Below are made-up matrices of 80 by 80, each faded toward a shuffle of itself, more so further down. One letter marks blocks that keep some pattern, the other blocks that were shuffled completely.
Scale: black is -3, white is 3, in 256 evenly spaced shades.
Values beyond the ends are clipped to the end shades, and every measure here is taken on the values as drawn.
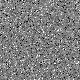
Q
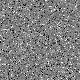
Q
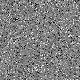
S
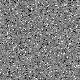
S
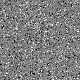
Q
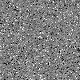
Q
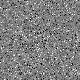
S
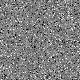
S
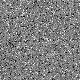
Q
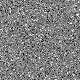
Q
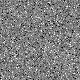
Q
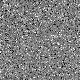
Q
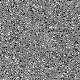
S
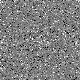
S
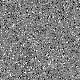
Q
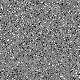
Q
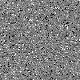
S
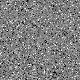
S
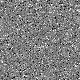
Q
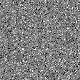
S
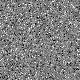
Q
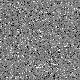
S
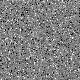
Q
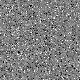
S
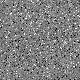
Q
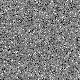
Q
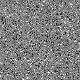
S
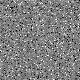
Q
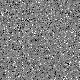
S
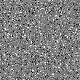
S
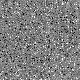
S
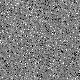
Q
